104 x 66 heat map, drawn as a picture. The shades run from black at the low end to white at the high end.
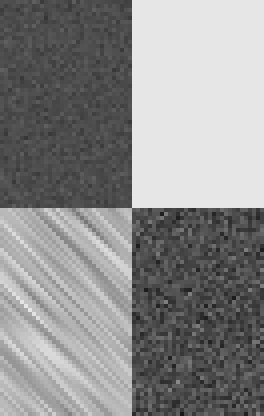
The table splits into 2 rows of 2 panels. Panel 1,1: low, fine-grained, faint in contrast. Panel 1,2: very high, flat. Panel 2,1: high, slanting down to the right. Panel 2,2: low, fine-grained.
